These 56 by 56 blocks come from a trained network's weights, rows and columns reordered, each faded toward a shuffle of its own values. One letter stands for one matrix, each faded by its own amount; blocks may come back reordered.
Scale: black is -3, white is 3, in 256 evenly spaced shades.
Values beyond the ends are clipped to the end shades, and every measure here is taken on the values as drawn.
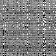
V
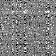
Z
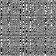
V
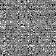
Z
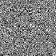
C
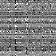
V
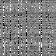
V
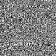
C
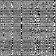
V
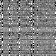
V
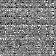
Z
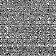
Z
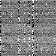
V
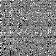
Z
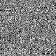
C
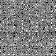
Z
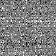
Z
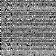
V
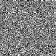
C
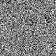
C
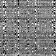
V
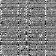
V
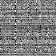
V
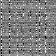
V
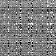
V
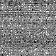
Z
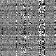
V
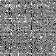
Z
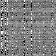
V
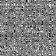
Z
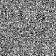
C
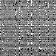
V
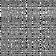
V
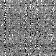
Z
